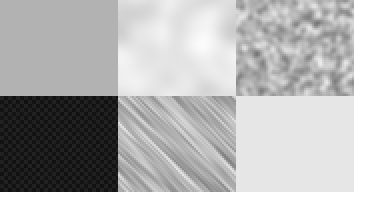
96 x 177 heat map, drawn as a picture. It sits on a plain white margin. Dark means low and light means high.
It is made of 2 by 3 panels. Panel 1,1: high, flat. Panel 1,2: very high, smooth, faint in contrast. Panel 1,3: high, blotchy. Panel 2,1: very low, checkered, faint in contrast. Panel 2,2: high, slanting down to the right. Panel 2,3: very high, flat.
